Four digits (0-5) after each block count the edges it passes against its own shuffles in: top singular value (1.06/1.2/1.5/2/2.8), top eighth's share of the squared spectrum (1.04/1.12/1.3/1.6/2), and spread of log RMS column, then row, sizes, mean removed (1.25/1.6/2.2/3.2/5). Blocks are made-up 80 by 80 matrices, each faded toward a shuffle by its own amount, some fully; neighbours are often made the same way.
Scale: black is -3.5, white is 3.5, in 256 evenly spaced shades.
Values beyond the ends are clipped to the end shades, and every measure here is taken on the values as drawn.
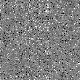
3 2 1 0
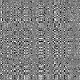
5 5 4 3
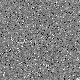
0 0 0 0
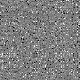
4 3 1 1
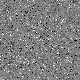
1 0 0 0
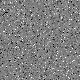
0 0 0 0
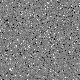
0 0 0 0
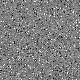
1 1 0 0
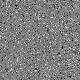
1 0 0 0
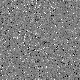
2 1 0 0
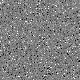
2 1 0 0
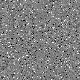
3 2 1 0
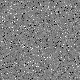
0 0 0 0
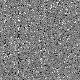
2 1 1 0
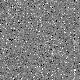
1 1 1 0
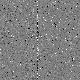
3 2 1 0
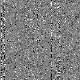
2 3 3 0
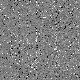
1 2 1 0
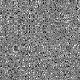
4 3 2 2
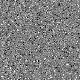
3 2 0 1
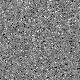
2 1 0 0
